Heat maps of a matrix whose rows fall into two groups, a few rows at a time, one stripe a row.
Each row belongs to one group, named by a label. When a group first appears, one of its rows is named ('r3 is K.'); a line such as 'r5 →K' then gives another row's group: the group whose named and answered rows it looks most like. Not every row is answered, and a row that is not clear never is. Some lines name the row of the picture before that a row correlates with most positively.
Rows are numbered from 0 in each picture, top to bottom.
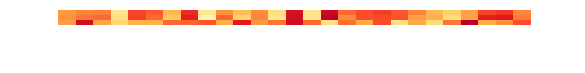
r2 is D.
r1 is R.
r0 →R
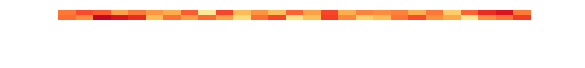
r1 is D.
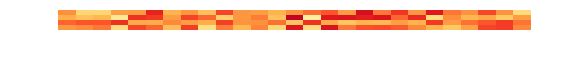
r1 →R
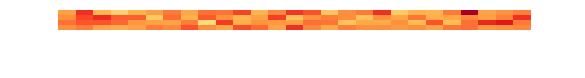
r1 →D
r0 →D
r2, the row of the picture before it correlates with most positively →2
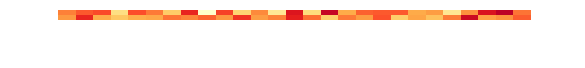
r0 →R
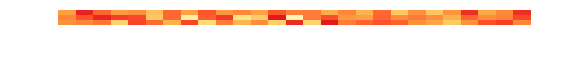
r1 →D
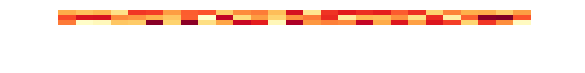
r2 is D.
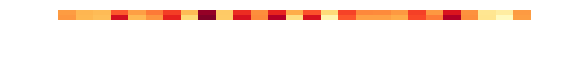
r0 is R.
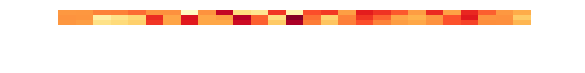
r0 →D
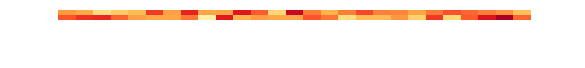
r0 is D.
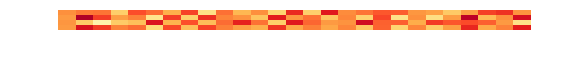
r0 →R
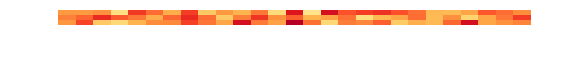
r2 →D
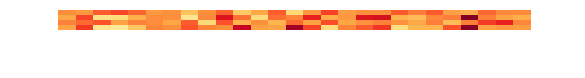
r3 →D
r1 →D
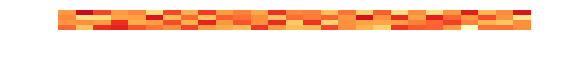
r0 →D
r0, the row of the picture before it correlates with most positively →3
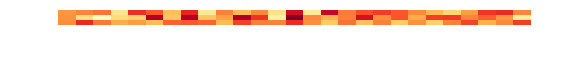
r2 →D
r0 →R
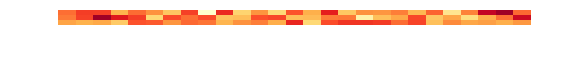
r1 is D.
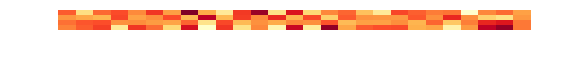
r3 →R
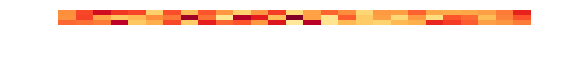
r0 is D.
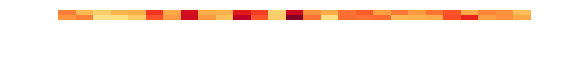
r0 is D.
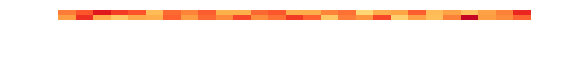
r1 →D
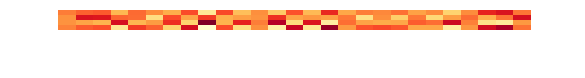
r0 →R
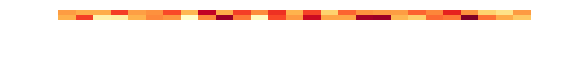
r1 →D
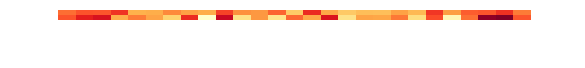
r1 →R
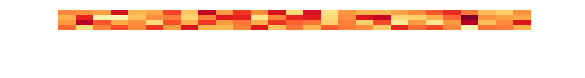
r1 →D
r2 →D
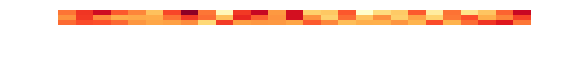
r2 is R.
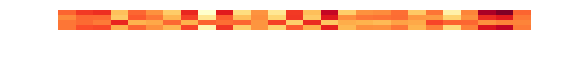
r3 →R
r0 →R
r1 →R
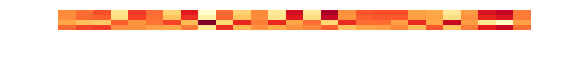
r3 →R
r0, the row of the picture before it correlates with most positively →1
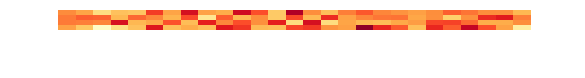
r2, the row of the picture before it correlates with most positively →2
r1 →R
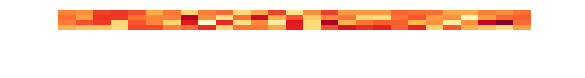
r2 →R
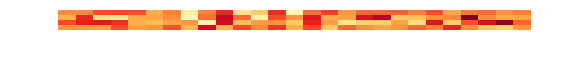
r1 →D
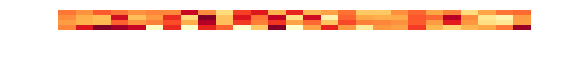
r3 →D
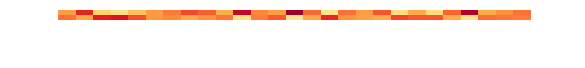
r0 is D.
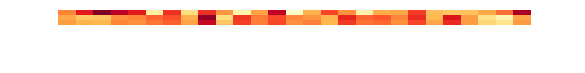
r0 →D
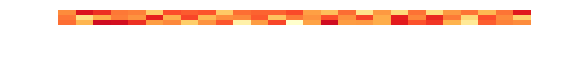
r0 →D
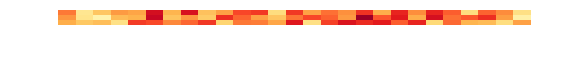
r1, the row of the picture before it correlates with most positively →1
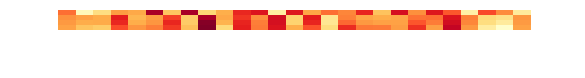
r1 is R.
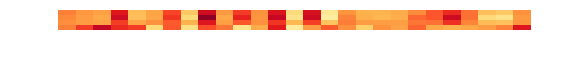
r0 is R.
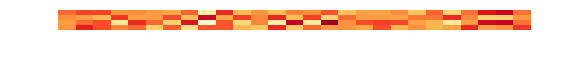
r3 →D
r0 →R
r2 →R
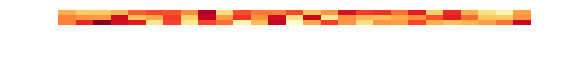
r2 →D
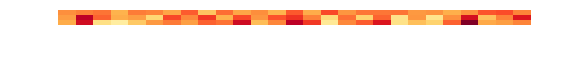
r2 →D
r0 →R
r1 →D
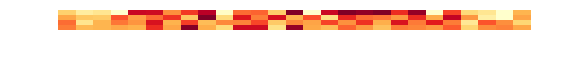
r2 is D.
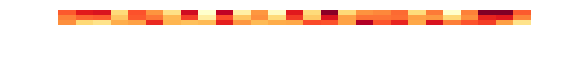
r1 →R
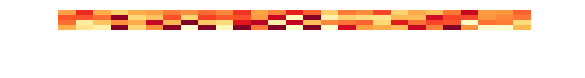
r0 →D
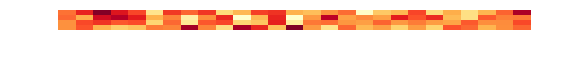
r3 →D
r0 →D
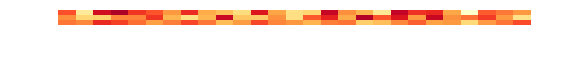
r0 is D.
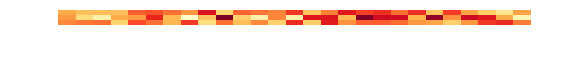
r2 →R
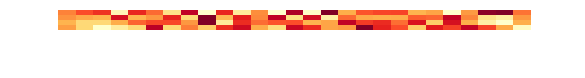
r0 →R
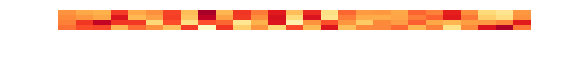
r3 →R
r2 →D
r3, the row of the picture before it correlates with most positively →0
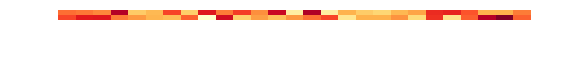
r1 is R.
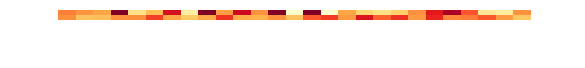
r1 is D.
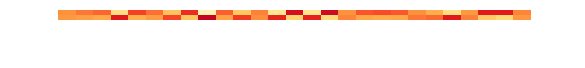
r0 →R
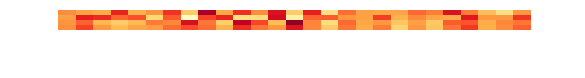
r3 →D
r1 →D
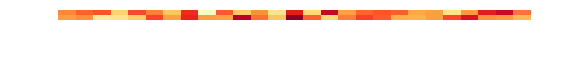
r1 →D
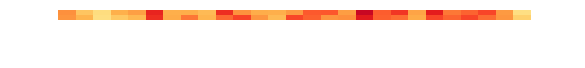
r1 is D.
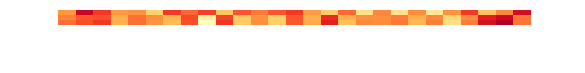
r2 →R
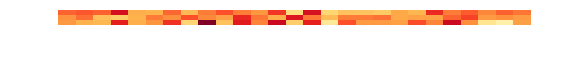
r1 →D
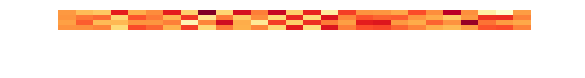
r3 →R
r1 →R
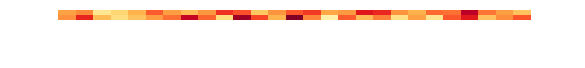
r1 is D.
